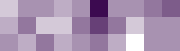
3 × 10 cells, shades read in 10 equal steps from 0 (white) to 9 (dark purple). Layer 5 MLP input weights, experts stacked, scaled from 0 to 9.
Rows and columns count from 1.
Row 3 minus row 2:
1 -2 3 1 -1 -2 -2 -2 0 0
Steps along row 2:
up down same up up down down up same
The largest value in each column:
4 5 5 3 5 9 5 4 5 6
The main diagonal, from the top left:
2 5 5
